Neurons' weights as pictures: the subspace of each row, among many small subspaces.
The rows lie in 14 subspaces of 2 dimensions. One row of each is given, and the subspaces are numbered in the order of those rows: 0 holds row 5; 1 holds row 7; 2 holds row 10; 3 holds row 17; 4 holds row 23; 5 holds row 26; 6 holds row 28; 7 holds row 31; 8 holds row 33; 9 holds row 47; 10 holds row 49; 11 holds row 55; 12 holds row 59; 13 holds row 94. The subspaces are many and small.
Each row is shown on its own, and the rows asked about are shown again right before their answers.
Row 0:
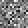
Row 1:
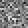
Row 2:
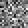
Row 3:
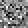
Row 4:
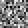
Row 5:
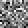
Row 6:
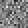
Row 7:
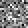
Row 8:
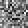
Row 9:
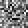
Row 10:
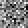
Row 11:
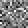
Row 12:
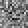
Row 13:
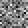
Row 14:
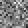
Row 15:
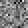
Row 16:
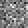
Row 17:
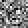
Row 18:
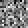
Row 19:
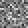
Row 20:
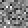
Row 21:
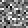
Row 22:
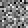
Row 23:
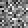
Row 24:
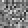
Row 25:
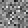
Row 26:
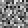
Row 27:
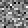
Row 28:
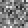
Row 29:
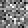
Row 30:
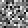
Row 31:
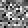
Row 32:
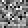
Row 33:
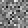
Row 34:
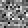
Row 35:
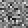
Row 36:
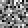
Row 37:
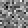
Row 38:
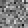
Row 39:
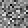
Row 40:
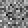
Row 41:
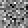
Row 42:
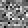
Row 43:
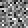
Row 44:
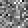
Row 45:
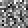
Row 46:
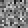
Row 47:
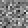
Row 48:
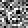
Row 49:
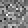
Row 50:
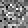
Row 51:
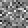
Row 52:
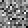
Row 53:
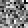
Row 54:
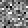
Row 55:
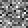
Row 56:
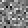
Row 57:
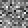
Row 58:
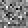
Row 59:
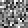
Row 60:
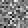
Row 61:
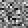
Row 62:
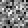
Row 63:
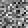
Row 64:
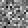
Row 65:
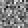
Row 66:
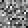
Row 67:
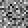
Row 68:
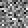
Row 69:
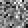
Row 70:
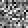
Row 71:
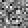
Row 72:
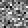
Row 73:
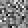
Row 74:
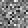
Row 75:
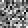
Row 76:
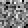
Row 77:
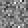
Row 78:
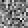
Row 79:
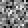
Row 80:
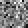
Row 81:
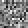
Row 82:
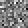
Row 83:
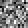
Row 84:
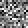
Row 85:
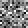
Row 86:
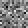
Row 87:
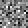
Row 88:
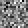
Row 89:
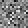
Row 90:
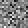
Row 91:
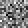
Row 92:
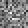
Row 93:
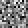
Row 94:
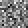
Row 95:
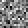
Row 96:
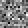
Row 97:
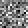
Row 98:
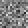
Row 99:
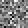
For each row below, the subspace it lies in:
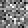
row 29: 2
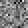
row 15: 11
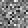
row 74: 8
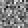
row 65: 5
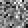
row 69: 0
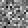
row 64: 5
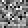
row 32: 10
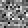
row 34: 7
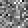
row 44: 11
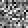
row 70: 12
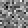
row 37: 11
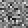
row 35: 3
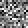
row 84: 12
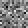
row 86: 11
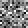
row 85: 11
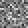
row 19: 1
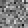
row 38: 1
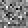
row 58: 10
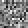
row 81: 12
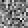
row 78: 4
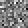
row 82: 12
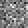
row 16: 2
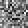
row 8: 4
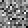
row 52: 13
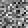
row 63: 9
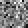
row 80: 0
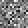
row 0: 8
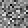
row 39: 8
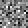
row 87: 9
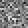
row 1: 3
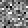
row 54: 6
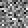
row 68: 12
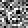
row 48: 3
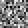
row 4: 5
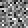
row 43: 12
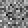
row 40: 7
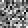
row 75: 13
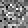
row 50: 10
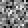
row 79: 6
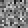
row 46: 13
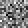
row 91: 7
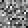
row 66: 13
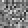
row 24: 12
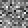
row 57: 11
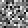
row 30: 5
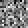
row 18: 13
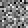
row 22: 5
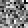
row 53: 6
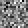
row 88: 9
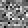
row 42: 7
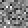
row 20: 1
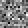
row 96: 7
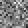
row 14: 0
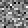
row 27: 6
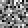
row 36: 7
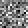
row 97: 9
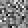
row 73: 10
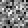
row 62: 6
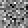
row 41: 2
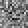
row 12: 4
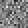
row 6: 8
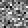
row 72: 6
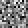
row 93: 10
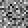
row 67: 5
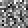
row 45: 13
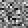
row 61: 3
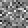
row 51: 0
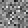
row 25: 8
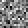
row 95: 1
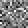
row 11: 0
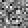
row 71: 3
